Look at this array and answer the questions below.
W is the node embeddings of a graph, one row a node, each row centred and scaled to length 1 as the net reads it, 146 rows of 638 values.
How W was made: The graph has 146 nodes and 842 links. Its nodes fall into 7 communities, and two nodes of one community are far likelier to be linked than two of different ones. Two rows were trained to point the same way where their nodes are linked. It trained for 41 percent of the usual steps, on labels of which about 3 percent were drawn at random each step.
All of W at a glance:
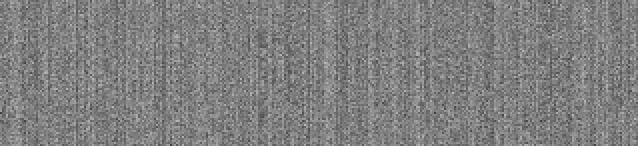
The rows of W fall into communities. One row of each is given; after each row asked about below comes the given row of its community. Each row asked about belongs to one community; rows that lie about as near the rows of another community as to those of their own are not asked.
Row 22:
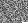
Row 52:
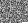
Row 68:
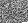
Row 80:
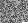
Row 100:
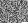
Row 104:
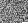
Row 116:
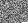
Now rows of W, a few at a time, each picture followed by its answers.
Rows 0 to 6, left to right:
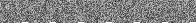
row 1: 100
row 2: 100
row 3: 68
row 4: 80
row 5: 68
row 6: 68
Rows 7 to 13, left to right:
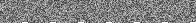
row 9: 104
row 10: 116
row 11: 80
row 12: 104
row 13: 68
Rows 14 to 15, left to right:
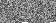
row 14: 22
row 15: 52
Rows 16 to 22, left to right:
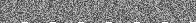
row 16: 116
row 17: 80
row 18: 68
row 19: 80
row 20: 22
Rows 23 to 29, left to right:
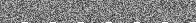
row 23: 116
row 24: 68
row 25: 116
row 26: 100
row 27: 104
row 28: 80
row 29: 22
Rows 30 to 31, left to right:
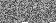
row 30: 68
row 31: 68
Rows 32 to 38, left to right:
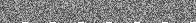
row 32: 22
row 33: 116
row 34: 68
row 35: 52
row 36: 22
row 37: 104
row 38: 52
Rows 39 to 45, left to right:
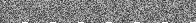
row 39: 22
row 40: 68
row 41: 22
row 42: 100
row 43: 80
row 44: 68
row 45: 116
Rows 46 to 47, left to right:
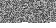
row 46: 104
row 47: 116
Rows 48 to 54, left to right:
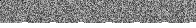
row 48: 100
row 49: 68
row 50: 100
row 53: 80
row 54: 80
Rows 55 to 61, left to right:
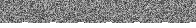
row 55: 104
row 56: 68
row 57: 68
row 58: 116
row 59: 116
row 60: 104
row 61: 80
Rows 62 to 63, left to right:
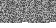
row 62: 52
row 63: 80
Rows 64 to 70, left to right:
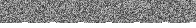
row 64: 100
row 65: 100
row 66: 68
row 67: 80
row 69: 116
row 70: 100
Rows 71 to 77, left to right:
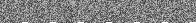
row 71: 80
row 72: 80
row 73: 80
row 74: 68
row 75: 100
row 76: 116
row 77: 116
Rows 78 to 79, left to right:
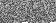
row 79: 68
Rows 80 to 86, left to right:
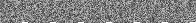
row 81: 68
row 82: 68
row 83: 52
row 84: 80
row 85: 80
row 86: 80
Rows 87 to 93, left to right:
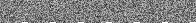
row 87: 104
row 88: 68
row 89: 116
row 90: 80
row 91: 80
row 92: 52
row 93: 116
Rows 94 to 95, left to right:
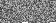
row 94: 22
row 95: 68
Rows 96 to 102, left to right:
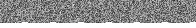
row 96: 80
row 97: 104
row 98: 68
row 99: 80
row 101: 116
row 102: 100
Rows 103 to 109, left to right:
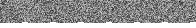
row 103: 22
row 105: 100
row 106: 52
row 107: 22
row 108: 104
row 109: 52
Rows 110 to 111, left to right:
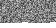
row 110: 80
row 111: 116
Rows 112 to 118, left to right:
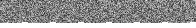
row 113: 104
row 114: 116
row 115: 52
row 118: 100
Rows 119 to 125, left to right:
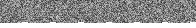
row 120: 104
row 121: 104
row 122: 116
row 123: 80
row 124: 52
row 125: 100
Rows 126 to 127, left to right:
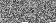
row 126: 104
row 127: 116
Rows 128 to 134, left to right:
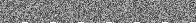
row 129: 104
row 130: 116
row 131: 100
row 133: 22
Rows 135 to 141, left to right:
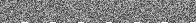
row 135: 116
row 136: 80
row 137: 22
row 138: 22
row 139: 68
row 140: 100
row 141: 68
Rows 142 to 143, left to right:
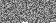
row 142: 116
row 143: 52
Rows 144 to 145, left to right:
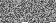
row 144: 68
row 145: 80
